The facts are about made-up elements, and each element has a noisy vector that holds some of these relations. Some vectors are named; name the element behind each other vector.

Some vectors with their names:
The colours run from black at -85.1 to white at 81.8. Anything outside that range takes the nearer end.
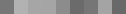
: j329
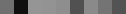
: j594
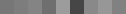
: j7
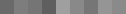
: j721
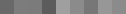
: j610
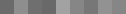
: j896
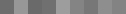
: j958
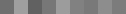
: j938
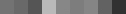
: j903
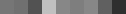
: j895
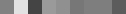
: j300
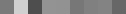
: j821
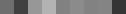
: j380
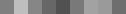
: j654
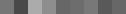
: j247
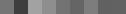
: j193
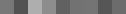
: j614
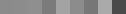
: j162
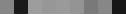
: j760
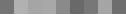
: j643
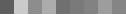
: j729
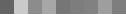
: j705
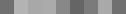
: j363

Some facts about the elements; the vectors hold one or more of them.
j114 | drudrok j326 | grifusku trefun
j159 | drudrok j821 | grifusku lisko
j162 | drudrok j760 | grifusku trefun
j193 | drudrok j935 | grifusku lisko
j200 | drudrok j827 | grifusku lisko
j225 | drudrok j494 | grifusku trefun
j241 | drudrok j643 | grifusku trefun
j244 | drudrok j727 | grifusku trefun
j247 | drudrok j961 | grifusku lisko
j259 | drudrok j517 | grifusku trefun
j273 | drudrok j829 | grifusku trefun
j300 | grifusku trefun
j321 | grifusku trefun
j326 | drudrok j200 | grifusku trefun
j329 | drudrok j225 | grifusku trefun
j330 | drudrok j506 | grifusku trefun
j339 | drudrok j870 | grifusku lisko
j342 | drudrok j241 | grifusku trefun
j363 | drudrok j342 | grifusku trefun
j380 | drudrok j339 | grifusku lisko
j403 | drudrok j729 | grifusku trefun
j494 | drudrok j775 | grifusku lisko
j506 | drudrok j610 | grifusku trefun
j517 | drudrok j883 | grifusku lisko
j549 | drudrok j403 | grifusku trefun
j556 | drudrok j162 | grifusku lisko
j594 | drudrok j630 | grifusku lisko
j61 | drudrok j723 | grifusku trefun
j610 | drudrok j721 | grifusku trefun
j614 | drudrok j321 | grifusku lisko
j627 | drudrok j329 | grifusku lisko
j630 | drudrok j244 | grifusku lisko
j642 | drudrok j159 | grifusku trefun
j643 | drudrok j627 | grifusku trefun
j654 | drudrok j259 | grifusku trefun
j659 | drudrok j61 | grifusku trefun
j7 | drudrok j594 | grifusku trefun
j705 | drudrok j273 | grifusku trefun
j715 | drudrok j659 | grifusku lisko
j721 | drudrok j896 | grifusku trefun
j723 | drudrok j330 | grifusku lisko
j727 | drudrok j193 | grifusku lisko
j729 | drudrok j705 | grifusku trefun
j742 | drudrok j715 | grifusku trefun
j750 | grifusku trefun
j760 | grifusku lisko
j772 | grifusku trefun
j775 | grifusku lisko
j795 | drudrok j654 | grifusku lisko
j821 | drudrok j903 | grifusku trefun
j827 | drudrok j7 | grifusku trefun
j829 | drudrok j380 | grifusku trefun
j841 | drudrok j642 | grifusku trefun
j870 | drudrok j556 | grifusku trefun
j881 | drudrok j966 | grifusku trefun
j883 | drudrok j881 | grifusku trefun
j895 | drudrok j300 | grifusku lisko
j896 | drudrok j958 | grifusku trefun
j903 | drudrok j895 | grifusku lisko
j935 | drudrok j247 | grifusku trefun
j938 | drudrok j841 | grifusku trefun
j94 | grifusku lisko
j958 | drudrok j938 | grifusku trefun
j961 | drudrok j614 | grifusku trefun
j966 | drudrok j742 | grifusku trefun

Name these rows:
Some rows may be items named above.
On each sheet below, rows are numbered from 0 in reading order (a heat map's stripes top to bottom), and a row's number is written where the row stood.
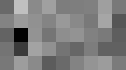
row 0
j273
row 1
j870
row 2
j723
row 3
j193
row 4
j881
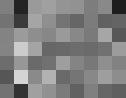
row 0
j556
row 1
j193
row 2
j870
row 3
j321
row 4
j958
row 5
j549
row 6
j727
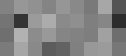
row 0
j870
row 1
j339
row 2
j829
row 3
j883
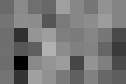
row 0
j896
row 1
j742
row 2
j94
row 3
j159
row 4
j200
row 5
j727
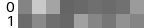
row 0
j321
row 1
j896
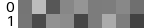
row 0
j642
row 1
j795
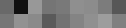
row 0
j715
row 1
j966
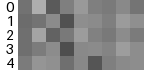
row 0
j841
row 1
j61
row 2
j938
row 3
j659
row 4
j244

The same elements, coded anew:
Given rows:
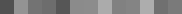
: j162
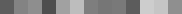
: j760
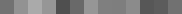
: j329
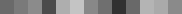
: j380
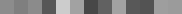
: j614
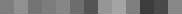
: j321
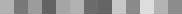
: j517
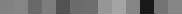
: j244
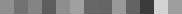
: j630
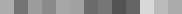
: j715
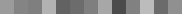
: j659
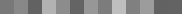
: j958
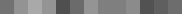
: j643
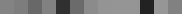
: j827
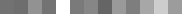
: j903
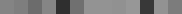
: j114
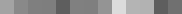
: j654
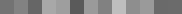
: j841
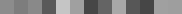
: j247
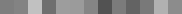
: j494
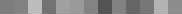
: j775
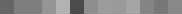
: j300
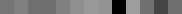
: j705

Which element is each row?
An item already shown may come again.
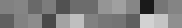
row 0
j244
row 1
j556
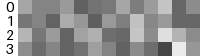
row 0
j966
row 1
j938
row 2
j517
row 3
j200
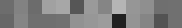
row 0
j642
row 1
j829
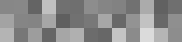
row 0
j610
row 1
j742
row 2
j517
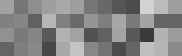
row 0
j723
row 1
j896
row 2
j193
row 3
j339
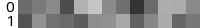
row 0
j380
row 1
j870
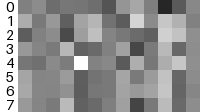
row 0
j935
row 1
j795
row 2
j556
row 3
j61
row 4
j159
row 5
j966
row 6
j881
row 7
j61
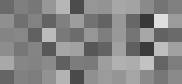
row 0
j821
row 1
j594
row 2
j721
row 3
j727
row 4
j883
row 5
j300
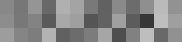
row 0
j94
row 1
j727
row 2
j659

